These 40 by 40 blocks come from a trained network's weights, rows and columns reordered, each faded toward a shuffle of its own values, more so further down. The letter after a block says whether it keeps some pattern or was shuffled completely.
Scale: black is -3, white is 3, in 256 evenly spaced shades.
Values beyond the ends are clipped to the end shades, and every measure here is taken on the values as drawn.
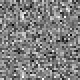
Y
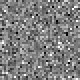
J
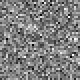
Y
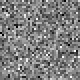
J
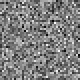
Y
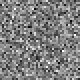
J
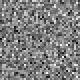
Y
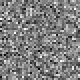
J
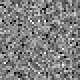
Y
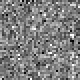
Y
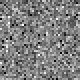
J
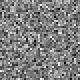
J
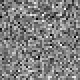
Y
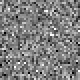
J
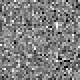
J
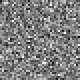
J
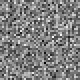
Y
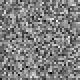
J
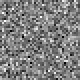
J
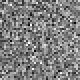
J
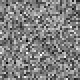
J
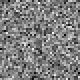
J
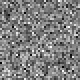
Y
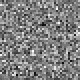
J
